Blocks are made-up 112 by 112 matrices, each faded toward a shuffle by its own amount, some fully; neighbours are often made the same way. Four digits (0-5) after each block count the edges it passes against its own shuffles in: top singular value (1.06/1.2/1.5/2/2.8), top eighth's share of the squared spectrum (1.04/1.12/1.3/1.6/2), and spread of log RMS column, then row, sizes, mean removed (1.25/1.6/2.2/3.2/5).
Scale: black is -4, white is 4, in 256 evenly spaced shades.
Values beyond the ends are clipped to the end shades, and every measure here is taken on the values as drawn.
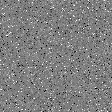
2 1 0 0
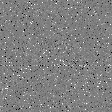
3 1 0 1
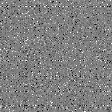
4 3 2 2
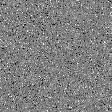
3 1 0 0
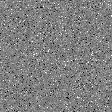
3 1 0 0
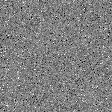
0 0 0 0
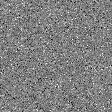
0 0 0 0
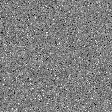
0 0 0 0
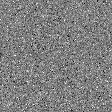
0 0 0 0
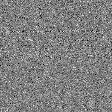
1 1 0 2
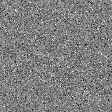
0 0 0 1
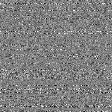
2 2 0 4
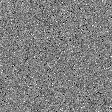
0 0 0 0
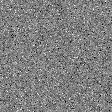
0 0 0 0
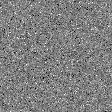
0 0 0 0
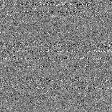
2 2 0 3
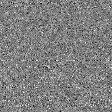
1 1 0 3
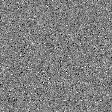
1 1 0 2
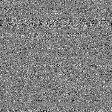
1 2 0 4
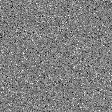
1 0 0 1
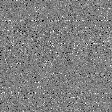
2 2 0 3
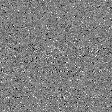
1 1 0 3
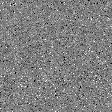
0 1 0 2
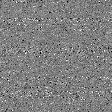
1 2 0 3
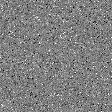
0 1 0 1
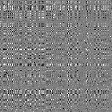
5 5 4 4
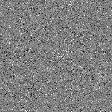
3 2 1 1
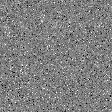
2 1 0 0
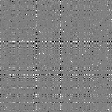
5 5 3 3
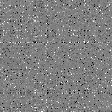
4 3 1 1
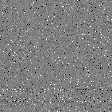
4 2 0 1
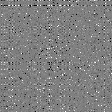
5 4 2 2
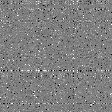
4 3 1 2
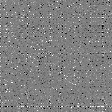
4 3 2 2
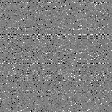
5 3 2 2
